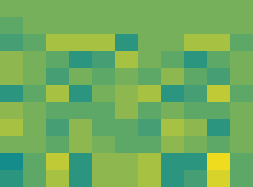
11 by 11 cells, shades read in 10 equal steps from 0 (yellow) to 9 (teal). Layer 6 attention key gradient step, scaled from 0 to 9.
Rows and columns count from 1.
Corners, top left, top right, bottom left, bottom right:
5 5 8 6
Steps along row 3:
down down same same up down same down same up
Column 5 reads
5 5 3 7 6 5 6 6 5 4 4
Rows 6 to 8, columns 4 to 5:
8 5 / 6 6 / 4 6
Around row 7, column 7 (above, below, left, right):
3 7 4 5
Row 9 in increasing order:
4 4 5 5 5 5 5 6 6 6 6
